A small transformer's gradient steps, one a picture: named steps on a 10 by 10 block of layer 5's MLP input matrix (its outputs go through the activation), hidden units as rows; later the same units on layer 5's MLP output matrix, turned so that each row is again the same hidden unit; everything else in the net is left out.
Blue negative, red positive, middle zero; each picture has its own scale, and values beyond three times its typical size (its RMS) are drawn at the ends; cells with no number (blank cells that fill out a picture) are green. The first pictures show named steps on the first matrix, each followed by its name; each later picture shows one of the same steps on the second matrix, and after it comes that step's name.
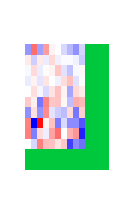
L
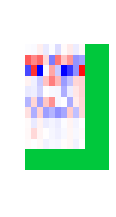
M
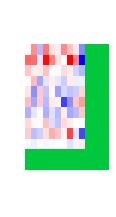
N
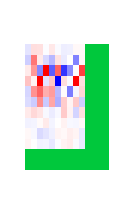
M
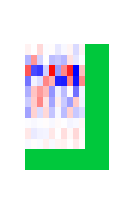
M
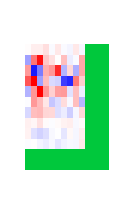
M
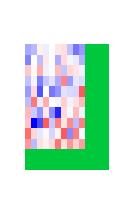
L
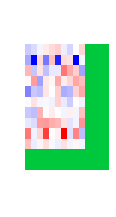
N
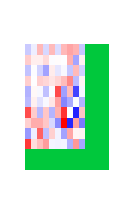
L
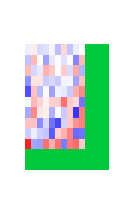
L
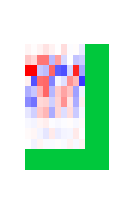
M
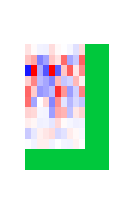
M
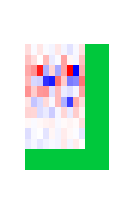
M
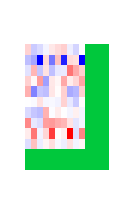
N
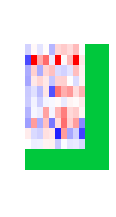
N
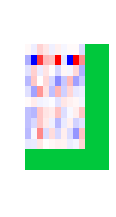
N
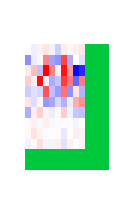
M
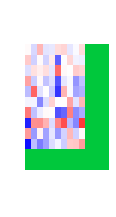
L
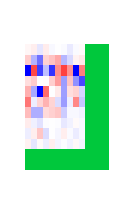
M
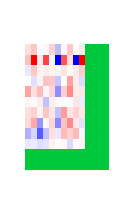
N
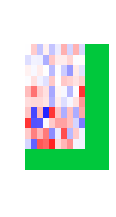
L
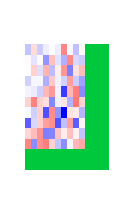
L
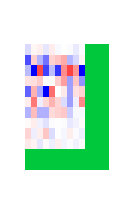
M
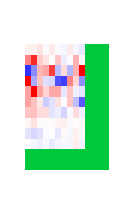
M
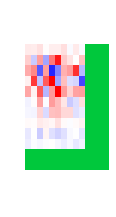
M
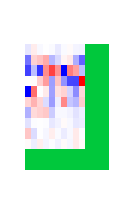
M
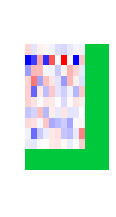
N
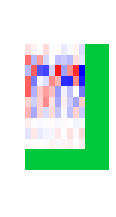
M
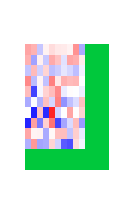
L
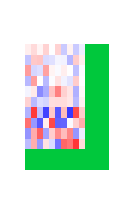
L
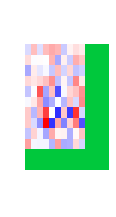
L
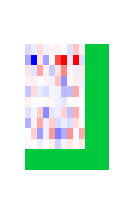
N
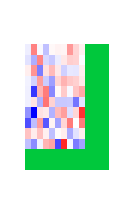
L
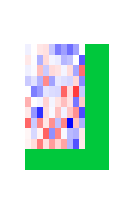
L
